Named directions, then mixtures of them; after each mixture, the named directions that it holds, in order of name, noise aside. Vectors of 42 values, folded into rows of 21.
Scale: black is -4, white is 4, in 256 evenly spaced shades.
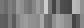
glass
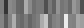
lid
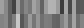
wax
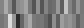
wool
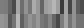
wax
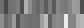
lid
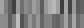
wax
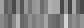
lid, wax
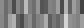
lid, wax, wool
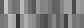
lid, wax, wool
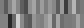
wool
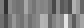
glass, lid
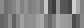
glass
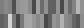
glass, wool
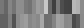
glass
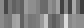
lid, wax
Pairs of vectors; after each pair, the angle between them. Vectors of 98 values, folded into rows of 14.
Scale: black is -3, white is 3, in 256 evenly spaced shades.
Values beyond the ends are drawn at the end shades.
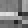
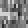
partly aligned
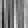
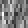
partly opposed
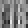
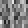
partly aligned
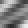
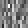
orthogonal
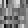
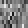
partly aligned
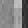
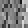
partly opposed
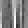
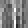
nearly parallel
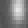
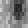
nearly opposite
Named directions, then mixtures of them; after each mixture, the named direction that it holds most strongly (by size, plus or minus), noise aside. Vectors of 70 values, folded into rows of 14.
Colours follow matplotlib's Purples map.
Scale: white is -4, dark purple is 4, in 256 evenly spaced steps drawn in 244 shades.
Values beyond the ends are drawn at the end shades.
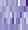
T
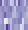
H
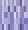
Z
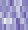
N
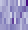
T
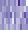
T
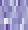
H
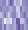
N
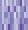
Z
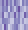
Z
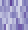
N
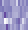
H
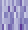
Z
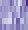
N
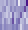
T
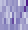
T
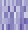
Z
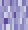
H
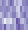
N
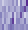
T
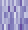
Z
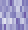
N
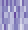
Z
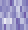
N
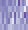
T
